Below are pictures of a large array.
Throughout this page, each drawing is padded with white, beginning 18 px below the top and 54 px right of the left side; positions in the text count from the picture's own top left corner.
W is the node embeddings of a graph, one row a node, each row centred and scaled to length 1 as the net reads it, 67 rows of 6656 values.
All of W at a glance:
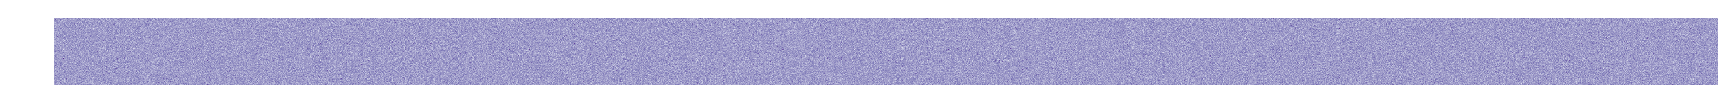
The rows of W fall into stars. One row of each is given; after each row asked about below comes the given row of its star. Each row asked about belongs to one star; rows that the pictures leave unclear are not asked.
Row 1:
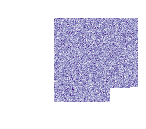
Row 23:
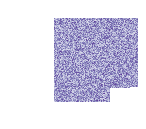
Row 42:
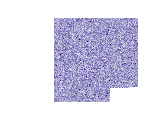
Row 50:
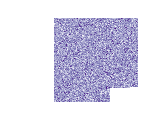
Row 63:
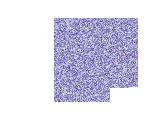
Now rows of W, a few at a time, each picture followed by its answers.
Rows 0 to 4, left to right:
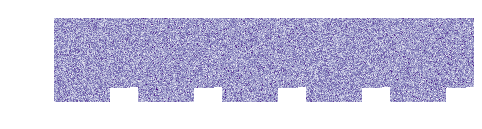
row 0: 50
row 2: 1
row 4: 23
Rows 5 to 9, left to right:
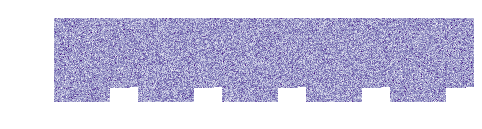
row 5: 42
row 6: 42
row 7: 42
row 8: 63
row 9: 50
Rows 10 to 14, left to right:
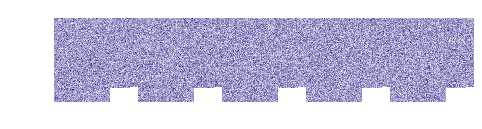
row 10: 1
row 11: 23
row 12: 50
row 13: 50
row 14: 42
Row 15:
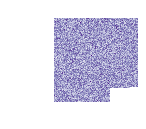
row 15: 50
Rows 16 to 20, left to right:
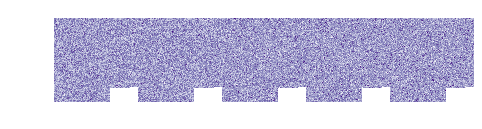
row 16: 42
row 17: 63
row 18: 23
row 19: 42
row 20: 42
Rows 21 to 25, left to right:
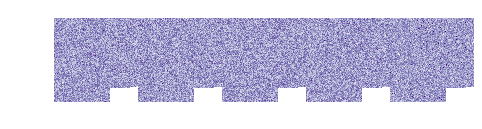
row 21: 1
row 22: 63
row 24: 50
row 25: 42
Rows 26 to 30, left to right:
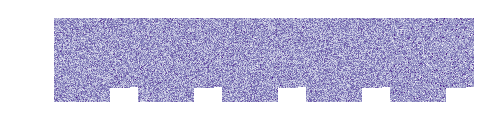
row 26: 23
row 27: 1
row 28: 42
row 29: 50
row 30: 23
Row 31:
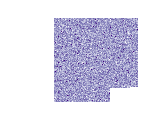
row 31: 50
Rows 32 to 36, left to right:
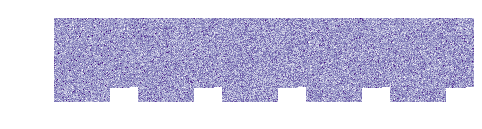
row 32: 63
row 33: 1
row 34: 63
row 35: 23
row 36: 23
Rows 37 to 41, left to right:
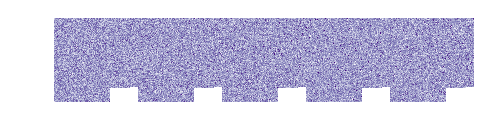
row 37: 1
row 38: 1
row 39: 50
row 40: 50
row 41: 50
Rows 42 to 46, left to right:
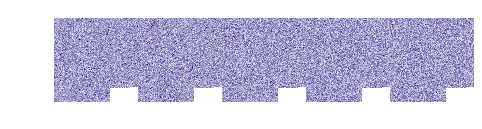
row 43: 42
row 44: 1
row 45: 1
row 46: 23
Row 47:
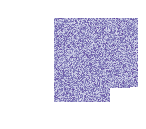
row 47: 1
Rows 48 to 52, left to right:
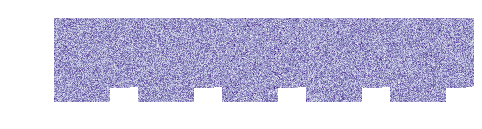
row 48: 42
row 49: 50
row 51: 42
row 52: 1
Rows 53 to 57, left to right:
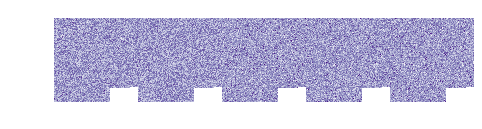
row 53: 23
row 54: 42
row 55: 50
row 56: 63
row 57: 1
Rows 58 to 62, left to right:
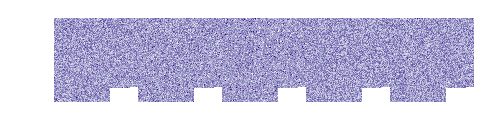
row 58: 42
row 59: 1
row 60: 63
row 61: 63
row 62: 1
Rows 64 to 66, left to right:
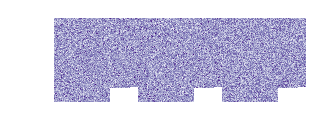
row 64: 1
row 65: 1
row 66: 23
